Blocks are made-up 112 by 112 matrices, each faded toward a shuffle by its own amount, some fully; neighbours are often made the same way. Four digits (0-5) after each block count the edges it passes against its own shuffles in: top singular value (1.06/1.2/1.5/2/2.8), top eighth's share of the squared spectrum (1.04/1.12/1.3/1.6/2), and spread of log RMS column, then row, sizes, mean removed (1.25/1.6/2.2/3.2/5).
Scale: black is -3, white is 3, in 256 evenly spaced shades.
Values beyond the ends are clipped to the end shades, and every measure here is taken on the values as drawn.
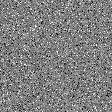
0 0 0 0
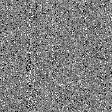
0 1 3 0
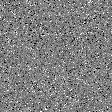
0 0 0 0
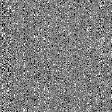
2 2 4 0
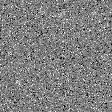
0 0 0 0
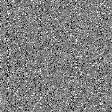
1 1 3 0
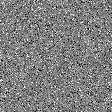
0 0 0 0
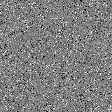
0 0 0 0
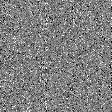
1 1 2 0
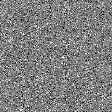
1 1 3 0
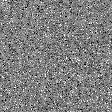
0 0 0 0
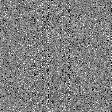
1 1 3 0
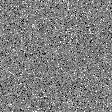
0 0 0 0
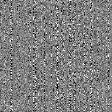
2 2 4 0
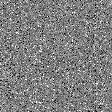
0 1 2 0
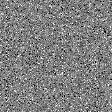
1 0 2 0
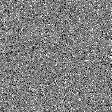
1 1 2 0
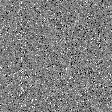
1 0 1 0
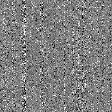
1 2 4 0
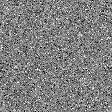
2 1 0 0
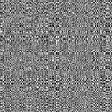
5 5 4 4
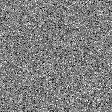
2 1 0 0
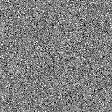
3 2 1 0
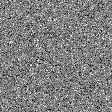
2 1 0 0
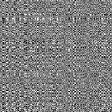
5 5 4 4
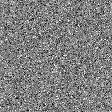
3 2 0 0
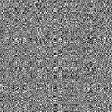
5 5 3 3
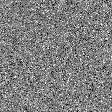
2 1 0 0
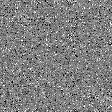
3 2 1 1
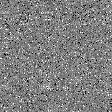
3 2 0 1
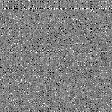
4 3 1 2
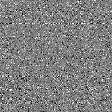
4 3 1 2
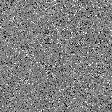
3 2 0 0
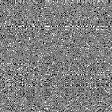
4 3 2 3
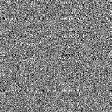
4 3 2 2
